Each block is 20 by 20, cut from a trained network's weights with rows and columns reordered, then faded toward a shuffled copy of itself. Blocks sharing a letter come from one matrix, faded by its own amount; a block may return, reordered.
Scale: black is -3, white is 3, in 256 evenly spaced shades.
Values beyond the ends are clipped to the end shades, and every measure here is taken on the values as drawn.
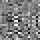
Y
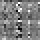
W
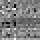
W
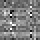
W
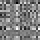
Y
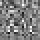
Y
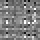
W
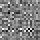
Y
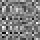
Y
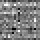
W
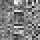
Y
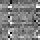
W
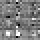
W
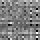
W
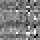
W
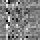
W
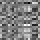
Y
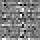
W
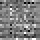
W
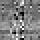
W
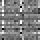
W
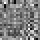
Y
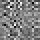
Y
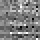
W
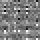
W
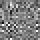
Y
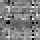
W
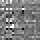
W
